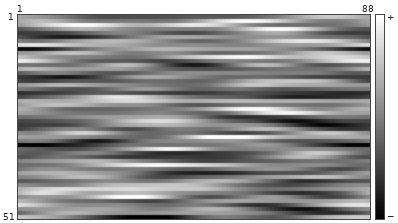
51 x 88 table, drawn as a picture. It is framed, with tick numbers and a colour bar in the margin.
Grain: streaks across. Histogram: bell-shaped. Average level on the scale: 50%.
